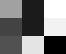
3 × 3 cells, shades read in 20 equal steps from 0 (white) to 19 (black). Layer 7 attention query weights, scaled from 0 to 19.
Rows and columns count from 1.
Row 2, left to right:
14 17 1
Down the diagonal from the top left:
7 17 19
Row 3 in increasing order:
2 13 19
